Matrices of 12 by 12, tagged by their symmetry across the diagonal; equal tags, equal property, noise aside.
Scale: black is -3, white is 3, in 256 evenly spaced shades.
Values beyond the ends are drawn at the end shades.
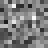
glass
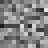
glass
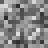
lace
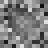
lace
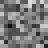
glass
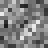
lace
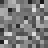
lace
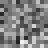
glass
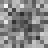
lace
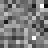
glass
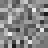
lace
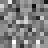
glass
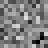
lace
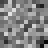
lace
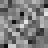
lace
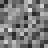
lace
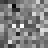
glass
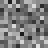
glass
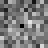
glass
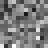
glass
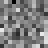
glass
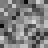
lace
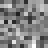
glass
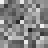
lace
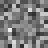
lace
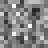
glass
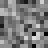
lace
